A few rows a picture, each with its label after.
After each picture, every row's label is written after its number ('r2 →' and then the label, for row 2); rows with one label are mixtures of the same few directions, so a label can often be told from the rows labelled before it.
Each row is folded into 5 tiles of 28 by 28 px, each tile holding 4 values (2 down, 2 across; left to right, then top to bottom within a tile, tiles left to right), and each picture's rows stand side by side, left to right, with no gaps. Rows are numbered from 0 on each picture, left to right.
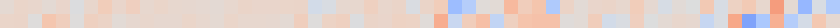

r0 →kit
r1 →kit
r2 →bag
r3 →bag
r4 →kit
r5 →kit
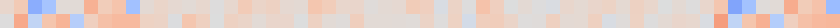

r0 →bag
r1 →kit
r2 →bag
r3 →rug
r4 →kit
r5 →bag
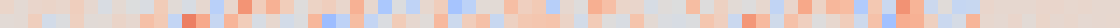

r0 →kit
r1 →kit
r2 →kit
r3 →bag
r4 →bag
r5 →kit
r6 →rug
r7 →rug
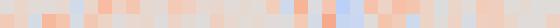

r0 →kit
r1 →bag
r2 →rug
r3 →rug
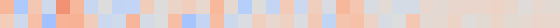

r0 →rug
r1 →kit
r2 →rug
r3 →kit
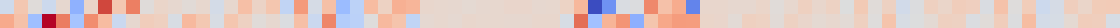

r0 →kit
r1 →kit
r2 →rug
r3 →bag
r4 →bag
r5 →kit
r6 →rug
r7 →rug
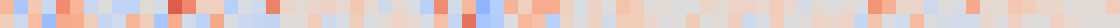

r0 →rug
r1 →bag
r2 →kit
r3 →rug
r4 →rug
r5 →kit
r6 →bag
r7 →bag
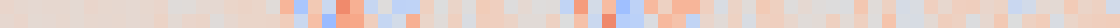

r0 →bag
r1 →bag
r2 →rug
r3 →rug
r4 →rug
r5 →rug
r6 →rug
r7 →bag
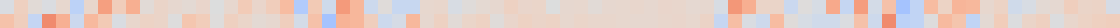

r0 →kit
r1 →kit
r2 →rug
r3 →bag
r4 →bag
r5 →bag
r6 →rug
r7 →bag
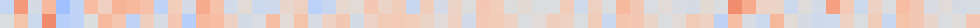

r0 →rug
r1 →rug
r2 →bag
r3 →rug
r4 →rug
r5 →bag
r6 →rug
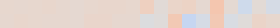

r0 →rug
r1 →kit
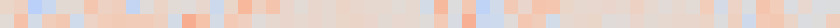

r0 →bag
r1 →kit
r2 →rug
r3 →rug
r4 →kit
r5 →rug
